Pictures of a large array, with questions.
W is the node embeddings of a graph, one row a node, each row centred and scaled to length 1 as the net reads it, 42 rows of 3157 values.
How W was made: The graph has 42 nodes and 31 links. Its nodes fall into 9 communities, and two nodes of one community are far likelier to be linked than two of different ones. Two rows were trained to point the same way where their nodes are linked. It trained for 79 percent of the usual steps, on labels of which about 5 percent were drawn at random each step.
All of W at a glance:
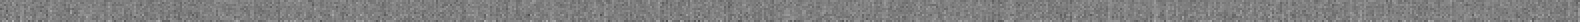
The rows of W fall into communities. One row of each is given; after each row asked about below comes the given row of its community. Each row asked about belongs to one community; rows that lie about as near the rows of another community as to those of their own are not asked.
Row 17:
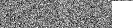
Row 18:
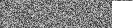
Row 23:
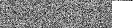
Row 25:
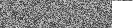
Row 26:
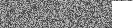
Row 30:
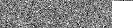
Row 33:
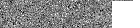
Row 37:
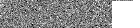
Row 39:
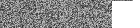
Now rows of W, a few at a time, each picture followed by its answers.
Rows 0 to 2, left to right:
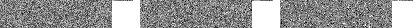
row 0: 30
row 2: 33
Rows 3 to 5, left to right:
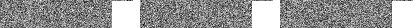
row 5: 25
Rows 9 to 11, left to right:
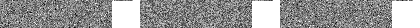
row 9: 26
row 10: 23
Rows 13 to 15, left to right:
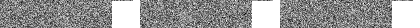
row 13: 17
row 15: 37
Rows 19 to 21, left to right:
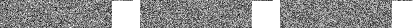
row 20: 39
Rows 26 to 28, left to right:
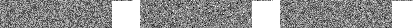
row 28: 26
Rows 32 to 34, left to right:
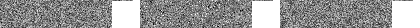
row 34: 33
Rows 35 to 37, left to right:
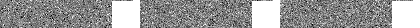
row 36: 18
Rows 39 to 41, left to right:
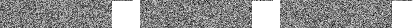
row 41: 25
